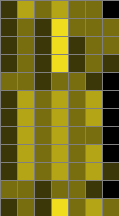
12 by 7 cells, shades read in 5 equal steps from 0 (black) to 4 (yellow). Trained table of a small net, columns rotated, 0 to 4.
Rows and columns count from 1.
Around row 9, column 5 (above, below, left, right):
2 2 3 3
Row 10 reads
1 3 2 3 2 3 1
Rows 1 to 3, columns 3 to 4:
2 3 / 1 4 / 1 4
